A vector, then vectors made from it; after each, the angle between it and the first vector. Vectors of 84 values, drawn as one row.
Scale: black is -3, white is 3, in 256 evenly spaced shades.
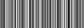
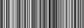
orthogonal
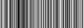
orthogonal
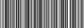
nearly opposite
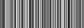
nearly parallel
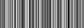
nearly parallel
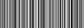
partly aligned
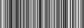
partly opposed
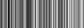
orthogonal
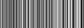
partly opposed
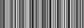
nearly parallel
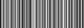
partly aligned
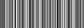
nearly parallel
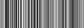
partly opposed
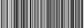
orthogonal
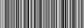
nearly opposite
